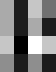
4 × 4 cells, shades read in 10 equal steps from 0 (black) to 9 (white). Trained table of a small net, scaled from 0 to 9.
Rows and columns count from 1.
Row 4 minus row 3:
-2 1 -4 -6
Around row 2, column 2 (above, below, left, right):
1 0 6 6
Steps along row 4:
down up down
